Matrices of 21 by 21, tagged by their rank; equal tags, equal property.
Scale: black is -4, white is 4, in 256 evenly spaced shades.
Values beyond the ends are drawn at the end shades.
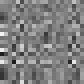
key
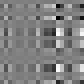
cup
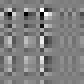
cup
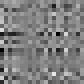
key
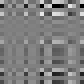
cup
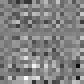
key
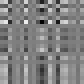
cup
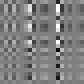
cup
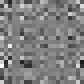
key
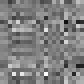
key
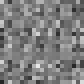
key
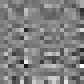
key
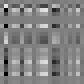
cup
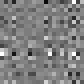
key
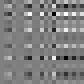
cup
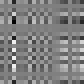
cup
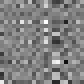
key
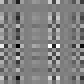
cup
